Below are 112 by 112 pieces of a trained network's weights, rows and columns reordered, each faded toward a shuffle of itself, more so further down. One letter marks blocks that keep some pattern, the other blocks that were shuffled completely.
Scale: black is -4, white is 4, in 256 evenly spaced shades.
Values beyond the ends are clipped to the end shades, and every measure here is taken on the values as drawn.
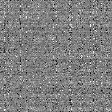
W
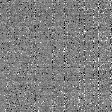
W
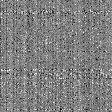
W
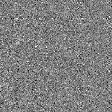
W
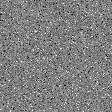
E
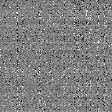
W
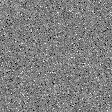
E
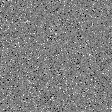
E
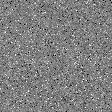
E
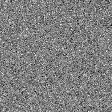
E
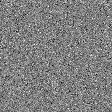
E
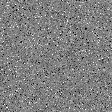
E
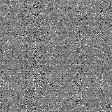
W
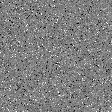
E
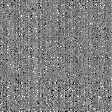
W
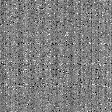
W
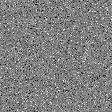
E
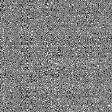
W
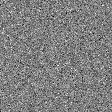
E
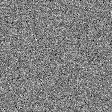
E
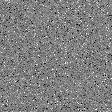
E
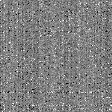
W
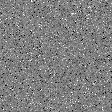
E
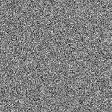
W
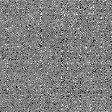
W
